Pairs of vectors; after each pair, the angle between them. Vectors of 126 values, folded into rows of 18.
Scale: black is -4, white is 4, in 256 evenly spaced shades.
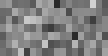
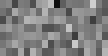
nearly parallel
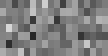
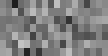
partly aligned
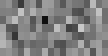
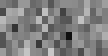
orthogonal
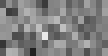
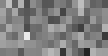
orthogonal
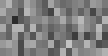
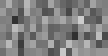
nearly parallel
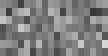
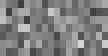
nearly parallel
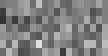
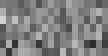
nearly opposite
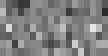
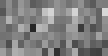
partly opposed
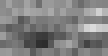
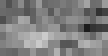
nearly opposite
